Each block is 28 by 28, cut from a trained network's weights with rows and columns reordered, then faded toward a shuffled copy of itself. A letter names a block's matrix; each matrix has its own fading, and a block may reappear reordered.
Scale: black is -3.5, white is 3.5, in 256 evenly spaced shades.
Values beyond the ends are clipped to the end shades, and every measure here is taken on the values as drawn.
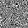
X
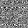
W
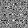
W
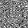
W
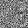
X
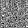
X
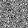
W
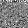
W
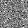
W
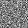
X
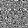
W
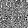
W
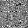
W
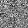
X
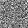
X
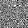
W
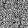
X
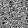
X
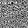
X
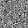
W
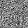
W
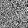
X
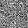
W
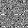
W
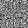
X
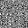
W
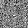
X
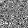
W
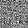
X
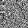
X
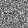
W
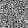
X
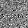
W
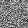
X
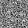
X
